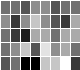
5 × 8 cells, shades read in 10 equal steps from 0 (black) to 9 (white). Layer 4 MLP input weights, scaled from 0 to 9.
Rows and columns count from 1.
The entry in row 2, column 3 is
5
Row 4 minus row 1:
0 1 4 -2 3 2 2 0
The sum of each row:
32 35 35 42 32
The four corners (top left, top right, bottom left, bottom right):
4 4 3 2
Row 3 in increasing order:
1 2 4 4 6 6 6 6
